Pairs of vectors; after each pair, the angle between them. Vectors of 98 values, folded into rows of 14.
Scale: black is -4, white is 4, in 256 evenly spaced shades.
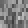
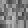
nearly opposite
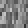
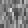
partly aligned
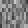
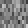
partly aligned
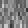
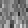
nearly parallel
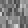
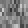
nearly parallel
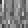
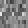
orthogonal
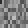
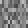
nearly opposite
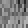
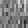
nearly opposite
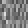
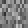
partly opposed
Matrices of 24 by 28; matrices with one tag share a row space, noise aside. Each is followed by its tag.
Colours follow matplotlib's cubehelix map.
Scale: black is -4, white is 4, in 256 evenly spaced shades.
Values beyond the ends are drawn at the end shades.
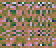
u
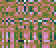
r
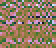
u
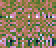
u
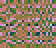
u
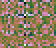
r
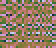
u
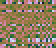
u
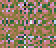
r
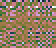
u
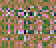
r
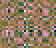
r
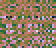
u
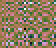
r
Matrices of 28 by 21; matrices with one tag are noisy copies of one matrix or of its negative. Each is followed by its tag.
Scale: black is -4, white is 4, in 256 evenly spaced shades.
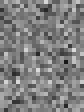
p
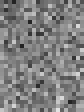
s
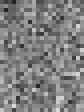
s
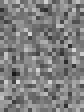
p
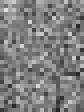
s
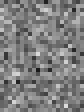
p
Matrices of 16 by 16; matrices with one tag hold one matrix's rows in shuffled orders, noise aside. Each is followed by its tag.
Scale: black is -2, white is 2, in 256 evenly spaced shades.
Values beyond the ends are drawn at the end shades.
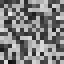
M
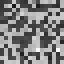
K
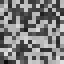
K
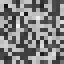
M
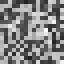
M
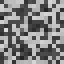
K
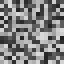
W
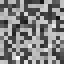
M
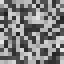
M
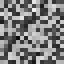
M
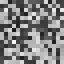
K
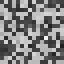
W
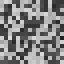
M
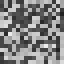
K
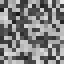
K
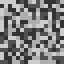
M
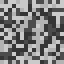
W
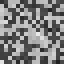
M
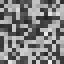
K
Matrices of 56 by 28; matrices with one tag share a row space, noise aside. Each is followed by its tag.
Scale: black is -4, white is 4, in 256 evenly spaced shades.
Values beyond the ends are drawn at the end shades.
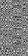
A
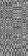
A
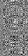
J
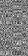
A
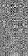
J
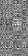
A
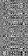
J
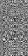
J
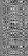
J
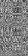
A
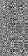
J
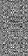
J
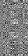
J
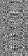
J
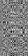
J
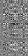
J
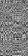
A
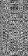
J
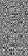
J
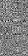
A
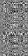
J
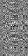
J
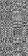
A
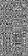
A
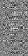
J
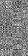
A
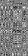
A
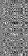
J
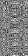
J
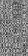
A
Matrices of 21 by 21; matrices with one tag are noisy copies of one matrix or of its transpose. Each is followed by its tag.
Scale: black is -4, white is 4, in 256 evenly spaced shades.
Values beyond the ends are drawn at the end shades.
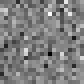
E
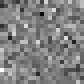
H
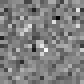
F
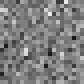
E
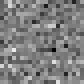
E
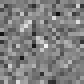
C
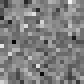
H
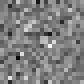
F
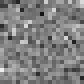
H
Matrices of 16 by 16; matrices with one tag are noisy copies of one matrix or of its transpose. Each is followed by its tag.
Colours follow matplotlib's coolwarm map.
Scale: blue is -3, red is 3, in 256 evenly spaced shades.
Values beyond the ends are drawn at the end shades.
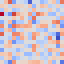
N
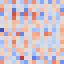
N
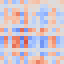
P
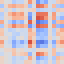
P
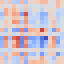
P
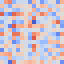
N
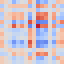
P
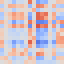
P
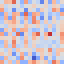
N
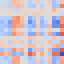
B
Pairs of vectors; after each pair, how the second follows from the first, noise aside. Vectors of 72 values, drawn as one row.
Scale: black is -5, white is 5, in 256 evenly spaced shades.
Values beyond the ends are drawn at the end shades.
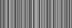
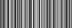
scaled up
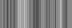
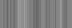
shrunk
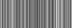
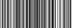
scaled up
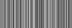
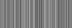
shrunk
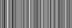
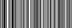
scaled up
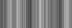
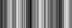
scaled up
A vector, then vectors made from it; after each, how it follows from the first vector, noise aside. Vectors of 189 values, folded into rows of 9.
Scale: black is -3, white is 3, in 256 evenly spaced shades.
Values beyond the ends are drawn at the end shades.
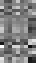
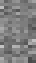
shrunk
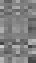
shrunk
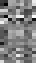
reversed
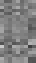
shrunk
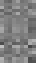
shrunk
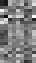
reversed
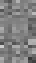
shrunk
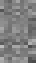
shrunk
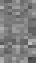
shrunk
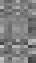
shrunk
